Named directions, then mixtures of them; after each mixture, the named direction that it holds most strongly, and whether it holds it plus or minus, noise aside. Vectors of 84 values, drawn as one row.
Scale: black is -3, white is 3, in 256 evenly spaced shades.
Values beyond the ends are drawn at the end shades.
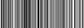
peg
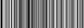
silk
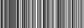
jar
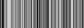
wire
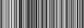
silk, plus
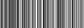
jar, plus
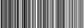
jar, plus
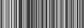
silk, plus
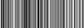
peg, plus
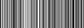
peg, minus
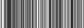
wire, minus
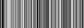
wire, plus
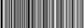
silk, plus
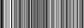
silk, plus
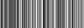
jar, plus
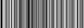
silk, plus
